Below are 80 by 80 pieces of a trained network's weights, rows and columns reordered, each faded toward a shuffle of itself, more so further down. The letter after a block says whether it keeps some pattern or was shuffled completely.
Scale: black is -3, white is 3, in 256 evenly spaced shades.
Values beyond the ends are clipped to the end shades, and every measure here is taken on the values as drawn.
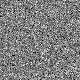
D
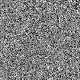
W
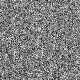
W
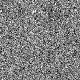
W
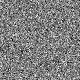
D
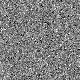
D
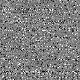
W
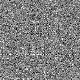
W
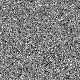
D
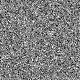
D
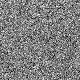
D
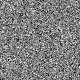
D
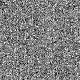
W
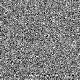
W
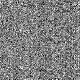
W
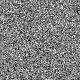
D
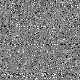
W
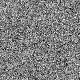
D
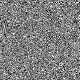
W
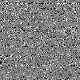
W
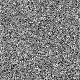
D
